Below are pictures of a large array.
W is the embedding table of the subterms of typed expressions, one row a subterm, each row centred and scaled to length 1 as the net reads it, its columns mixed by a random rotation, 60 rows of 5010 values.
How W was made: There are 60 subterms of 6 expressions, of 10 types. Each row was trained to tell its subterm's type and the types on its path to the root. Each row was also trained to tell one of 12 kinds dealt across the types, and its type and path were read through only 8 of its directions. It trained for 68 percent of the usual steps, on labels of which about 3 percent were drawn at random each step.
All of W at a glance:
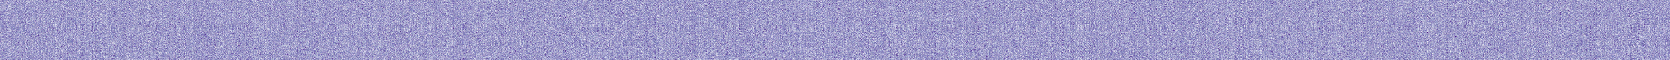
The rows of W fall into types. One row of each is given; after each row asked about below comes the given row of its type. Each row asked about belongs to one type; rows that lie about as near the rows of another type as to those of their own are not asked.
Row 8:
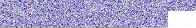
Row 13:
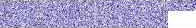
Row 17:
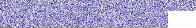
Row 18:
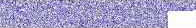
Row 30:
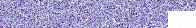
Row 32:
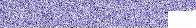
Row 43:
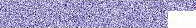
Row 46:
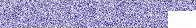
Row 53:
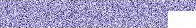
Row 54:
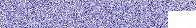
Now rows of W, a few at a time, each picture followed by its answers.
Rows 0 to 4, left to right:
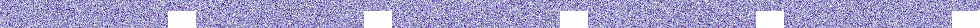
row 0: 54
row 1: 46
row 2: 30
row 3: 18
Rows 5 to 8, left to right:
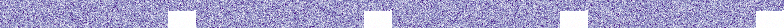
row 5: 17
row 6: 8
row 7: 46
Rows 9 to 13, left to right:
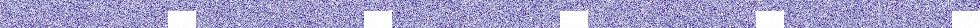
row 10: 54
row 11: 30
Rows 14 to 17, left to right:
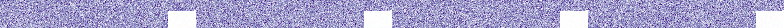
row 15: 32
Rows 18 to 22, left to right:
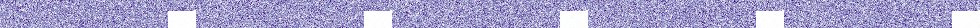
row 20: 46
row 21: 54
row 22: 18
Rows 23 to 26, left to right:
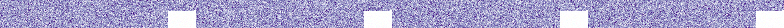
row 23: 30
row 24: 18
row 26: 53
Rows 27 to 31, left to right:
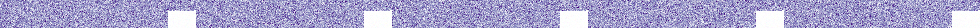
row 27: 8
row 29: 53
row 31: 8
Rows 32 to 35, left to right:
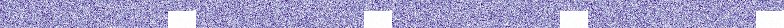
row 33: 43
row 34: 8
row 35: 32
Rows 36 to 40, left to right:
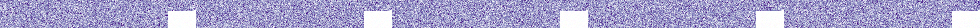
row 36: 46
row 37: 54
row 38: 32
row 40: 13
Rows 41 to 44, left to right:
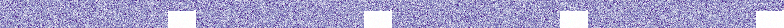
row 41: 17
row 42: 53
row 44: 13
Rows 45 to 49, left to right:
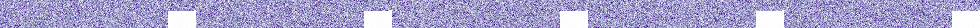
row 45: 13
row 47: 18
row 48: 30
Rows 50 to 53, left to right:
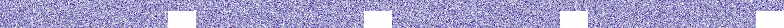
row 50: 17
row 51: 17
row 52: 18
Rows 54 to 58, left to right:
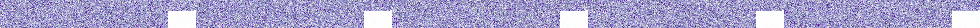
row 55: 8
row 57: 18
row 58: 8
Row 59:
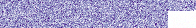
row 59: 53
